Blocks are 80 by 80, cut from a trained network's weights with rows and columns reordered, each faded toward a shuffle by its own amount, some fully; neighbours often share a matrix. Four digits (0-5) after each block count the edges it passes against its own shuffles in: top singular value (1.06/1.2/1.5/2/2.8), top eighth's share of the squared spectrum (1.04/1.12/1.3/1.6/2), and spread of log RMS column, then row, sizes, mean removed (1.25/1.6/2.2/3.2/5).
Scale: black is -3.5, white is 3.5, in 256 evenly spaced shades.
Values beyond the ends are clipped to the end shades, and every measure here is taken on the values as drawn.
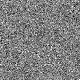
2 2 0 1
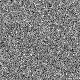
0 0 0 0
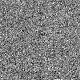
2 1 0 0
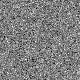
0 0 0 0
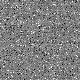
1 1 0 0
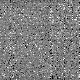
2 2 2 0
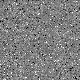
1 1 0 0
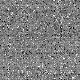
2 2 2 0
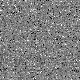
1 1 0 0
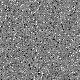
0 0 0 0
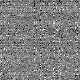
3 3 3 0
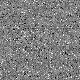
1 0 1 0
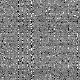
3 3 3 0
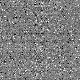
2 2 1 0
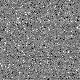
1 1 0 0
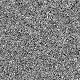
0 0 0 0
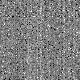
3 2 0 2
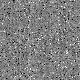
1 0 0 0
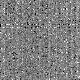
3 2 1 2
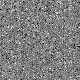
1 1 0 0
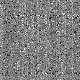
2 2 0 1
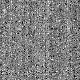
3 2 0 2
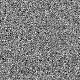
2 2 0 1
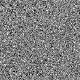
2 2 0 1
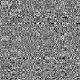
4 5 2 3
